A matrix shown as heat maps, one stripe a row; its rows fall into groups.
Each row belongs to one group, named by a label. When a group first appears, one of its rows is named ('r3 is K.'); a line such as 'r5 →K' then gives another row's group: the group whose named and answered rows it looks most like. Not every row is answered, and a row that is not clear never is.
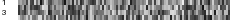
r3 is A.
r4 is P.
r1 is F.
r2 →A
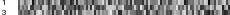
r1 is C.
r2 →A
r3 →P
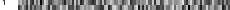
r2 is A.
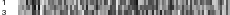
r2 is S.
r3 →C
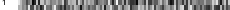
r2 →F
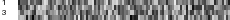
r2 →P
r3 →P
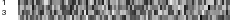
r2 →C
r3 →S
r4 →F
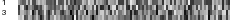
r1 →P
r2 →A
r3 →C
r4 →C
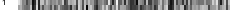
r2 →S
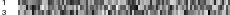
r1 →A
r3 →C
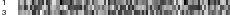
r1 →C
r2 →A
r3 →C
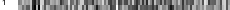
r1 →C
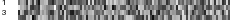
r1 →A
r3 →A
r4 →P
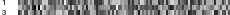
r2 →S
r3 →A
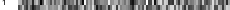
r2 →A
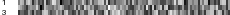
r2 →S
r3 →A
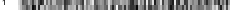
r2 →S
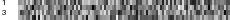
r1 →P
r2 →F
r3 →P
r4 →S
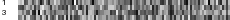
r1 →C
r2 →P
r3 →S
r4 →P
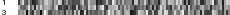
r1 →A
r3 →F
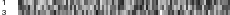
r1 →P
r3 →S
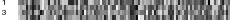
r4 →F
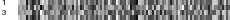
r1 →F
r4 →F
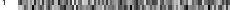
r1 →P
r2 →C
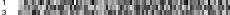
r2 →P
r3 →C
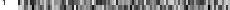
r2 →C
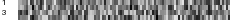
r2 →C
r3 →P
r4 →A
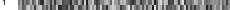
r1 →S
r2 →P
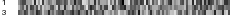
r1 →P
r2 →F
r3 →A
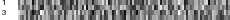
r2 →S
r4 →F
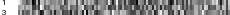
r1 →S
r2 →C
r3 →S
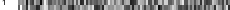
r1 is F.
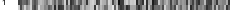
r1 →P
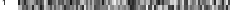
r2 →S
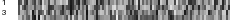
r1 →A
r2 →A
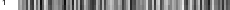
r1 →F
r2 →F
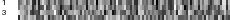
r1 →C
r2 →C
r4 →A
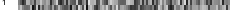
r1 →P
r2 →S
